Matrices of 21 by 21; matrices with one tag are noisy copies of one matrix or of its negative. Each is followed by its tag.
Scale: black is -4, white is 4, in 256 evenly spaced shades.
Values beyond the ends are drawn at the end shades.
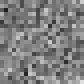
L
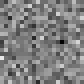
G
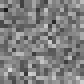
L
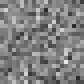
L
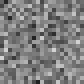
G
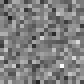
G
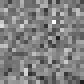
L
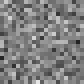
G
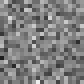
G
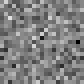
G
